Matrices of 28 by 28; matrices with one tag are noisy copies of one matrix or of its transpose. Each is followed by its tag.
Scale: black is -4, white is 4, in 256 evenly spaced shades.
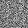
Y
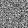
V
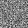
V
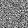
V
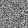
V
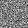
V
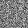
Y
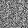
Y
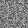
Y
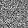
Y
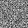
V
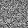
Y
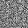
Y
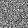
V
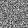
V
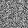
Y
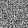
V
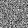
V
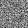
V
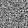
V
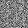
Y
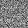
Y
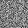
Y
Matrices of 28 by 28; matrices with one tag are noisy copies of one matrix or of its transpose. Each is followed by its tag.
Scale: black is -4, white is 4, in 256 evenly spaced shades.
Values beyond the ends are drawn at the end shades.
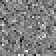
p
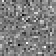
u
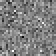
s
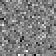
p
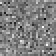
u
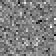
p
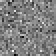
s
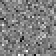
p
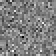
s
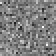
u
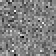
s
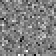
p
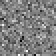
p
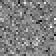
p
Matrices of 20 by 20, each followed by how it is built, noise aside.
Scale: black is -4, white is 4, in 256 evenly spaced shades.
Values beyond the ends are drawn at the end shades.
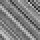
Toeplitz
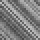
Toeplitz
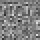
low rank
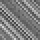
Toeplitz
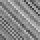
Toeplitz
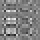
low rank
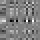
low rank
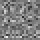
low rank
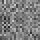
low rank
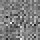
low rank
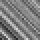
Toeplitz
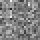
low rank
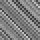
Toeplitz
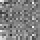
low rank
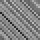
Toeplitz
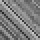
Toeplitz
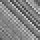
Toeplitz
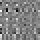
low rank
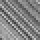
Toeplitz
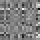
low rank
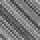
Toeplitz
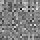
low rank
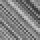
Toeplitz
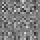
low rank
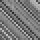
Toeplitz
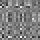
low rank
